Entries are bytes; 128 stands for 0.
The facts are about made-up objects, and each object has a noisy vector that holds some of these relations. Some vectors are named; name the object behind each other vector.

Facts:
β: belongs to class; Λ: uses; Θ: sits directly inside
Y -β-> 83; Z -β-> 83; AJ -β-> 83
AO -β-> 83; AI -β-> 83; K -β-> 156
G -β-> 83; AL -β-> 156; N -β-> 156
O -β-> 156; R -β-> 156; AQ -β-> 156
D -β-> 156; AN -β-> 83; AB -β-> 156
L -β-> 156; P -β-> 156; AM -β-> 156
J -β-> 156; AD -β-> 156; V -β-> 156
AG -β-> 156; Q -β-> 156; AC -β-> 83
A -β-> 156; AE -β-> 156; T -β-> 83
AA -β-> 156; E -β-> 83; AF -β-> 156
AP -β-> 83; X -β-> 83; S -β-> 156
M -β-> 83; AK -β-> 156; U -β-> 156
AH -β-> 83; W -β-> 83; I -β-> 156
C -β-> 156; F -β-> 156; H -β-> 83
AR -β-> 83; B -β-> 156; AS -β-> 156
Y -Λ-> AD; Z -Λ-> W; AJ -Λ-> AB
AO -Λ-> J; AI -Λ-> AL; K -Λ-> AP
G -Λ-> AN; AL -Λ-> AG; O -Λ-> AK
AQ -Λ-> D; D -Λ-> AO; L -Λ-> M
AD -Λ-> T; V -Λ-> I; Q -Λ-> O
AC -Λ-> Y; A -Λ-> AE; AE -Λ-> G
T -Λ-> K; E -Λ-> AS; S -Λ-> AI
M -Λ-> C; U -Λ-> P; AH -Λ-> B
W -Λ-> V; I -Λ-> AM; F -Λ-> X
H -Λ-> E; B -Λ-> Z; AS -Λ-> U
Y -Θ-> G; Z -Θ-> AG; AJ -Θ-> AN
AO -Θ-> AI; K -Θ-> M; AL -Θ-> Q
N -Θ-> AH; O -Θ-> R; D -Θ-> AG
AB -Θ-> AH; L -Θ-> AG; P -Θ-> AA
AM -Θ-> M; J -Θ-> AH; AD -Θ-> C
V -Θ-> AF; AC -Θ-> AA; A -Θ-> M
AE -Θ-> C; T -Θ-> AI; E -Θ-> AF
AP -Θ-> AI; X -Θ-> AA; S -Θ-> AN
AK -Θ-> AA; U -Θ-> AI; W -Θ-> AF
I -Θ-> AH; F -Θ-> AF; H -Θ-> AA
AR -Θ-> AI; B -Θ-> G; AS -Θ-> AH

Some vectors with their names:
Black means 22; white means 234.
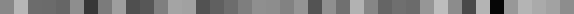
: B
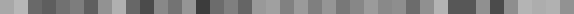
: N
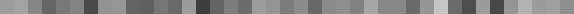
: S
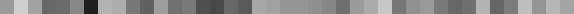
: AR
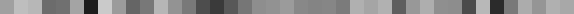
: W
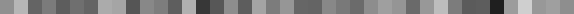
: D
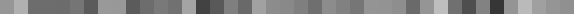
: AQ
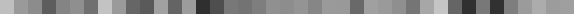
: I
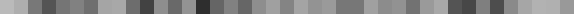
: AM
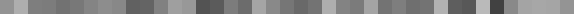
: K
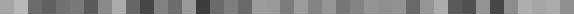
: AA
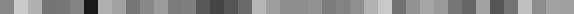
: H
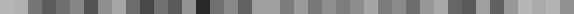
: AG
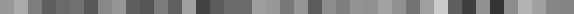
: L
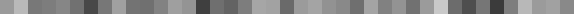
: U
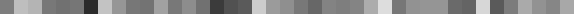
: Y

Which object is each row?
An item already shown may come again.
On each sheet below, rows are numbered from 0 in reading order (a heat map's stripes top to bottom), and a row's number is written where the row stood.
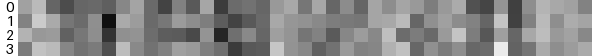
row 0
C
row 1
AH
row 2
AL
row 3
T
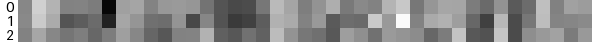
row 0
E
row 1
M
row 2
AD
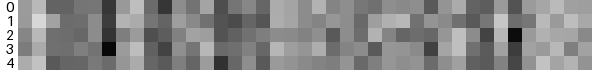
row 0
AK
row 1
AP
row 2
B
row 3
O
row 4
J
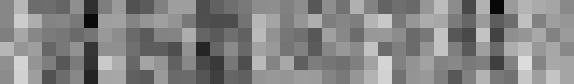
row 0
B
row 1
E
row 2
AD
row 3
AL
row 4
AO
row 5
AN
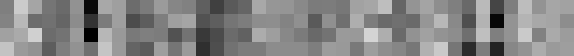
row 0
AH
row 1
B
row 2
AI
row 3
V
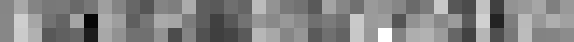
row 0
AD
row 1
Z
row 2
M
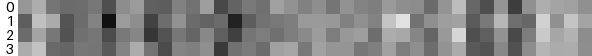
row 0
F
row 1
G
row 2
AE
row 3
P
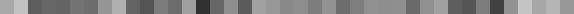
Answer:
J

